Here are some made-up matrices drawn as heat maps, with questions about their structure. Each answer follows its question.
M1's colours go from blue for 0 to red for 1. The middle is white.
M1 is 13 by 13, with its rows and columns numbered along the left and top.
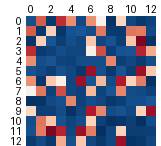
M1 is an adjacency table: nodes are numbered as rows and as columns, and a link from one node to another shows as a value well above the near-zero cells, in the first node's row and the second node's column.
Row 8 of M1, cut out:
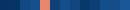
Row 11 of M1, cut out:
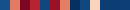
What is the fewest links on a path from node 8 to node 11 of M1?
4
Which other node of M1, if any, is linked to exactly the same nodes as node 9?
node 3
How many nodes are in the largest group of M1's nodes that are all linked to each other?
4
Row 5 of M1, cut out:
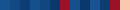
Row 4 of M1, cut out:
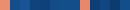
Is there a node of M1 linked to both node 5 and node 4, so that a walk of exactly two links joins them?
no
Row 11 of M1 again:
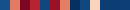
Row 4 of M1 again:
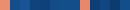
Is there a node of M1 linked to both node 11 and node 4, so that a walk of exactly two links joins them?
no
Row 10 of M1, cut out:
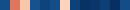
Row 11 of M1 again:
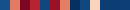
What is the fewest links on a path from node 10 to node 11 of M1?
2
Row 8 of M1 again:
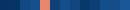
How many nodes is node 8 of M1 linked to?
1
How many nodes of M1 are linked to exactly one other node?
1
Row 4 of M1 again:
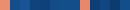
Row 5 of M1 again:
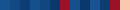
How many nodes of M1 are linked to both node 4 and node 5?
0
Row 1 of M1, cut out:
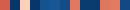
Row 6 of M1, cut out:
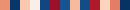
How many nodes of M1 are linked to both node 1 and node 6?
5
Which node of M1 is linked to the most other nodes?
node 6
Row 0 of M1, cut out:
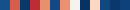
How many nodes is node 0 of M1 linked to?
6
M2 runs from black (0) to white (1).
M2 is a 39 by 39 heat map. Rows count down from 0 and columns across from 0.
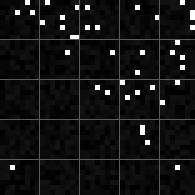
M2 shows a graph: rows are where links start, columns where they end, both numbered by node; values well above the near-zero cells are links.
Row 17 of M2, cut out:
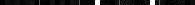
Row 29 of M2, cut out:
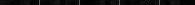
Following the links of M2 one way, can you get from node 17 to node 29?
yes
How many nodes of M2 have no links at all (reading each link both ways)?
2
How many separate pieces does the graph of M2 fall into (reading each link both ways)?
4
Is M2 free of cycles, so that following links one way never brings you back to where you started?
yes
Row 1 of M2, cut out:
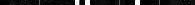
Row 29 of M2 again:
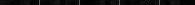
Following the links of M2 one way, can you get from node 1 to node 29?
yes
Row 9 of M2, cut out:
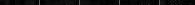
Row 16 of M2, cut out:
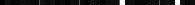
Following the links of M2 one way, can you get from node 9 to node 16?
no
